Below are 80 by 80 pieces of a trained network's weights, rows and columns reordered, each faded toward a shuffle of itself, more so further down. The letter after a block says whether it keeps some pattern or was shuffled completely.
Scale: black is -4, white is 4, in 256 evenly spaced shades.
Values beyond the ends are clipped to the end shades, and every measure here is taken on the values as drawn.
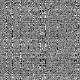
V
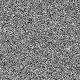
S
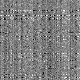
V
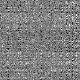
V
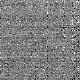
V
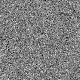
S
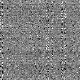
V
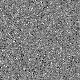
S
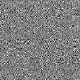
V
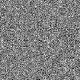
V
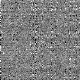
V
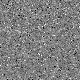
S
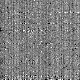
V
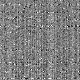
V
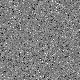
S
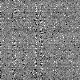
V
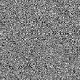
V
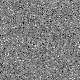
S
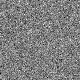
S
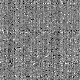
V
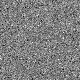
S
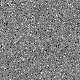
S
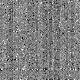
V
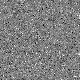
S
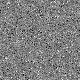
S
